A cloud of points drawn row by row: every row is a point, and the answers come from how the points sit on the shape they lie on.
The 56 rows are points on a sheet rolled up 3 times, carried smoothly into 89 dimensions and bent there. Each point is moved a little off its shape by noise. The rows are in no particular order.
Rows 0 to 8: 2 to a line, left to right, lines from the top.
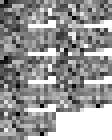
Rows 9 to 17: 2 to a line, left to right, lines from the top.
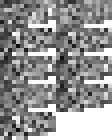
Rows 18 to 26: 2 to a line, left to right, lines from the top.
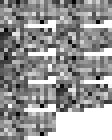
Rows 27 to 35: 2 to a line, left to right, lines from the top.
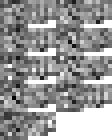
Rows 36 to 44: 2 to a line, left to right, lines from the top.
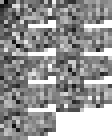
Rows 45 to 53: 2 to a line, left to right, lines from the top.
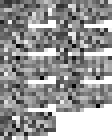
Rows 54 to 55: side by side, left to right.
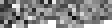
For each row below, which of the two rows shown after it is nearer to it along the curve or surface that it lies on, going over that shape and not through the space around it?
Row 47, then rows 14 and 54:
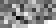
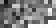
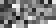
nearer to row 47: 14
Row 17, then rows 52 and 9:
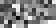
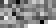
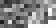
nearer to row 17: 9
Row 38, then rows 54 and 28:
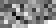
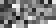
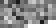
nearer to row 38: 28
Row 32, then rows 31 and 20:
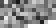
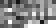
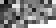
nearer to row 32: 31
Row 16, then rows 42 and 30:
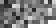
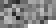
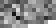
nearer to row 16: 30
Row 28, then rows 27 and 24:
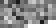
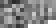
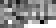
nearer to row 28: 27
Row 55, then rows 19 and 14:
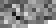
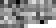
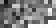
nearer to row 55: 14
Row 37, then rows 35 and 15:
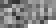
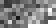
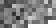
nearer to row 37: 15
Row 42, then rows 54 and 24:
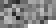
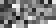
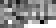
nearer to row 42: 24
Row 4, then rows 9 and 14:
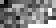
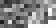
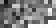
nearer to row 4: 9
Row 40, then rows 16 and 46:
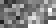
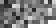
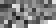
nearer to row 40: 16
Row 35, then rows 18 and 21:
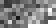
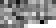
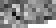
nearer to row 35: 21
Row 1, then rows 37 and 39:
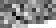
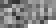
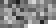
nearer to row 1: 39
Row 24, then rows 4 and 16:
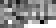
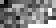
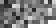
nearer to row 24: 4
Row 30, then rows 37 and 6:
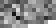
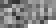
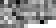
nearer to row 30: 37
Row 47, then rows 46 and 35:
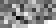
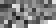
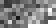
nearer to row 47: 46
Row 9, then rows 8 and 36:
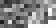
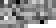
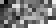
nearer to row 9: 36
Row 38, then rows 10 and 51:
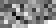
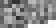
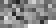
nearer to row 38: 51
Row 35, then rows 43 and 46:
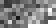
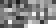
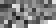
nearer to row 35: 46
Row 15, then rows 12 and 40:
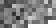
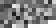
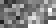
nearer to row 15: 40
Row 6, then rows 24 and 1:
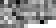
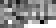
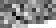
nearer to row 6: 24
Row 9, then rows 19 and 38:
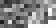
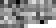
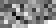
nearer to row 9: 19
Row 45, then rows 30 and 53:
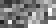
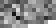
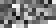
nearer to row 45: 53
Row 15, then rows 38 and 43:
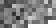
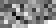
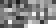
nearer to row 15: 38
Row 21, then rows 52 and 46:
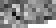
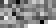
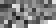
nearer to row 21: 46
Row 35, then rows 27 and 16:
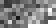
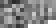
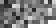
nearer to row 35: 16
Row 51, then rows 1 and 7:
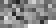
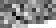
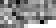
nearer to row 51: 1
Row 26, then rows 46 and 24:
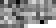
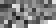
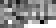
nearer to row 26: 24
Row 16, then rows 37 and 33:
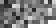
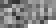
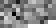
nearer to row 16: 33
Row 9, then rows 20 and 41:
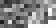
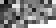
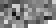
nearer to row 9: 20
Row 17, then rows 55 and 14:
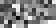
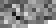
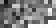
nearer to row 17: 14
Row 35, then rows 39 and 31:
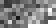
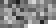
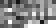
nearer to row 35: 39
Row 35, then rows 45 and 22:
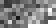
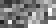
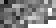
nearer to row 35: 22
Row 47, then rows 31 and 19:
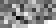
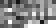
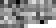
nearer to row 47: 19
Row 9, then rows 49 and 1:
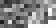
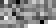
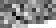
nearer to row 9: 49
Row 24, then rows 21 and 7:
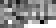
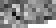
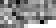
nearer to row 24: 7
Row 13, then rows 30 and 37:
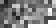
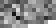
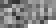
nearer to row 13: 30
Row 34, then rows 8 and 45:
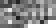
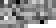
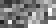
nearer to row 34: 8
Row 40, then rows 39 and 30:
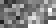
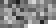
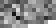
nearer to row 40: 39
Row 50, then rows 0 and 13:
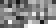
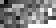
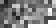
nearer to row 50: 0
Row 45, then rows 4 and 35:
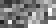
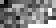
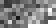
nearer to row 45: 4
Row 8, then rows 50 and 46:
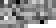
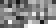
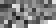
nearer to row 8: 50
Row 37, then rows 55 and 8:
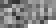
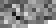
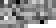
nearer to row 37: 55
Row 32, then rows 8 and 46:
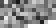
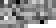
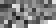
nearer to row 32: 8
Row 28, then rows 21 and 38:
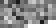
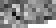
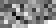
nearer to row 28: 21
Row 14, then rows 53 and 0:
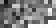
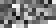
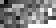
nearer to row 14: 0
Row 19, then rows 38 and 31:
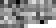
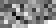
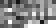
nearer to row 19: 31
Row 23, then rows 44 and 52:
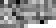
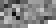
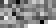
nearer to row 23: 52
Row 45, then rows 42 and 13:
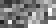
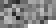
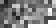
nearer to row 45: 13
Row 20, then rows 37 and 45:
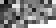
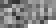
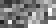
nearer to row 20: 45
